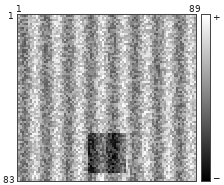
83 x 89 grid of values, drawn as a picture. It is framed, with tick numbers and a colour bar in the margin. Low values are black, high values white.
Odd patch: lower, in the bottom middle. Stripes: upright, repeating 8 times. Slope: none. Ninth with the lowest average: bottom middle.
